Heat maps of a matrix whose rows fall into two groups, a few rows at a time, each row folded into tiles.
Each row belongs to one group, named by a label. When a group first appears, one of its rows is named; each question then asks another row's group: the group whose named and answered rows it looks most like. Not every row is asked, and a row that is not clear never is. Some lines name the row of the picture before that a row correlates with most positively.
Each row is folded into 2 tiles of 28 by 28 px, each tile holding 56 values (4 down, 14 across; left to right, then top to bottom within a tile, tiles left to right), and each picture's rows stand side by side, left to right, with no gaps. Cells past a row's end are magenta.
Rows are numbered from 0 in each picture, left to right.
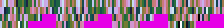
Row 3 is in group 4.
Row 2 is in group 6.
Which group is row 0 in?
4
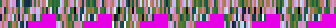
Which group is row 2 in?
4
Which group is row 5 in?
6
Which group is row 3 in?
6
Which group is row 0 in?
4
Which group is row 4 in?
4
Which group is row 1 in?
6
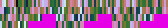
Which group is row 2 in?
6
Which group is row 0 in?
4
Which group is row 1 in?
6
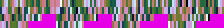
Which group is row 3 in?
6
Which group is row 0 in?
6
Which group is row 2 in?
6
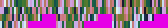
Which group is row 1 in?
6
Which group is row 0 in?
4
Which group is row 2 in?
6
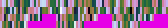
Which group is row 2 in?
6
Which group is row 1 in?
6
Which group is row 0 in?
4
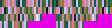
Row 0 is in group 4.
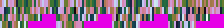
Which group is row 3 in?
4
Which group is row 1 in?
6
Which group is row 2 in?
4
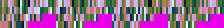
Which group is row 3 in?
4
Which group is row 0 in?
4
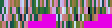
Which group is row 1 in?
6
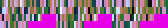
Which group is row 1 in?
6
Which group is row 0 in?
6
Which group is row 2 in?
6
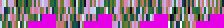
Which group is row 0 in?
4
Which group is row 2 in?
6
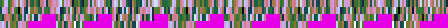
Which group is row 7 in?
4
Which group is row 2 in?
4
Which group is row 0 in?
6
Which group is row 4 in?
6
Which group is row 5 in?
6
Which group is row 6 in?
4
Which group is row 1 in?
4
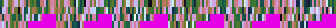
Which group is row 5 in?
4
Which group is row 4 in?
6
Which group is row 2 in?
6
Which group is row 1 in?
4
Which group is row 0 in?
6
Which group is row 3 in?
4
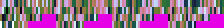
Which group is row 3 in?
4
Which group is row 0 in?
4
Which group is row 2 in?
4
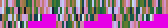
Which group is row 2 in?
6
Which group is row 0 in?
4
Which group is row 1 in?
6
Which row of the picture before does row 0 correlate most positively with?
1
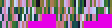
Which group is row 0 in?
6
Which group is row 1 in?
4
